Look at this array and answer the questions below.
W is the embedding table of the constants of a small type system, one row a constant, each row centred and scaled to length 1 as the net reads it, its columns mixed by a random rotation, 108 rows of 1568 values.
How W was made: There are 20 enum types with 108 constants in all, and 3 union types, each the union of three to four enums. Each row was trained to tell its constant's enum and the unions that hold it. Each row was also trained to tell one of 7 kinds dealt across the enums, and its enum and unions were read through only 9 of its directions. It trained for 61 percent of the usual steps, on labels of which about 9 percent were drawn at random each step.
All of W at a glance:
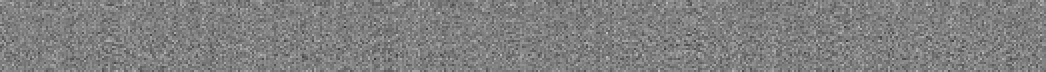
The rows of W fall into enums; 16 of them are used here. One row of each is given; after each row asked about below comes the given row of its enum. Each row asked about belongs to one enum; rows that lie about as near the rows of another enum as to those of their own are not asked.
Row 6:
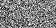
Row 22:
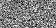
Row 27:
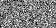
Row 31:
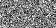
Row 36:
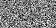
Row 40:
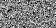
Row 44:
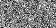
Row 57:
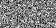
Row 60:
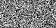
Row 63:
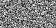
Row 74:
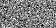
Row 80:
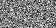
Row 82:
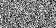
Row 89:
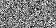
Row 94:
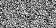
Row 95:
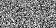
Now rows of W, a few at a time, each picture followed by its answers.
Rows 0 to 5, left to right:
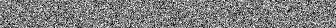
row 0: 82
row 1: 22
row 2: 60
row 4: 44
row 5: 40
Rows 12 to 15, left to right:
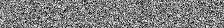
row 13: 40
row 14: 94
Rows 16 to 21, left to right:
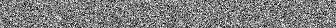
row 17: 44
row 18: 74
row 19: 6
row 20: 40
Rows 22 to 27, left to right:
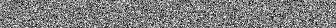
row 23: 95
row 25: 27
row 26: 82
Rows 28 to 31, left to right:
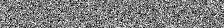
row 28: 57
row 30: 95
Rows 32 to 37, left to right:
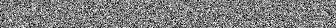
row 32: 94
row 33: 60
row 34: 95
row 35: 82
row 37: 94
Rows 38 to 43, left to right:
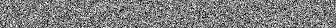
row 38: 44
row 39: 6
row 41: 60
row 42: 74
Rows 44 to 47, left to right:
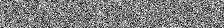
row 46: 6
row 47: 95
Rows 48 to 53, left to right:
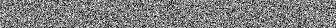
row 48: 31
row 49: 60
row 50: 89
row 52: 40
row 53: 74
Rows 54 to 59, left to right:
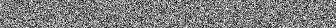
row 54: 22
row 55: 57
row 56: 94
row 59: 22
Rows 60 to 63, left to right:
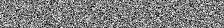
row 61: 44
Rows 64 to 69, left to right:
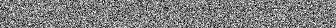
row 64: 6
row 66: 89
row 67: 95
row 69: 57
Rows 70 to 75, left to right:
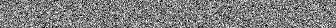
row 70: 60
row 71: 40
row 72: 94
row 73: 89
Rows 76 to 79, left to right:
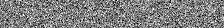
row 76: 6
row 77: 57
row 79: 82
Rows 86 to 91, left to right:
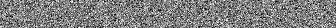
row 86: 31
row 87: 89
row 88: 94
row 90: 60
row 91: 22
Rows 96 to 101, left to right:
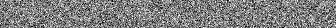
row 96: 6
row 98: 74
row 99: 27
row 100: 89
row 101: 44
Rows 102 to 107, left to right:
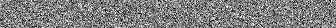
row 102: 22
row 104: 95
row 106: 40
